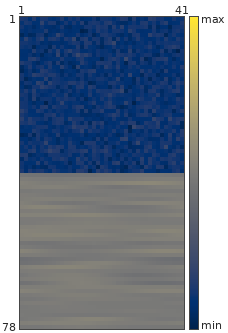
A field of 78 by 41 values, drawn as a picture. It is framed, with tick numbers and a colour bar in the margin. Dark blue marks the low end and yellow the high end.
It is made of 2 by 1 panels. Panel 1,1: very low, fine-grained, faint in contrast. Panel 2,1: middling, streaked across, faint in contrast.
